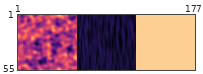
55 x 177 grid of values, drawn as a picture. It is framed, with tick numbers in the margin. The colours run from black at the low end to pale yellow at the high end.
The table splits into one row of 3 panels. Panel 1,1: middling, blotchy, strong in contrast. Panel 1,2: very low, streaked downward, faint in contrast. Panel 1,3: very high, flat.
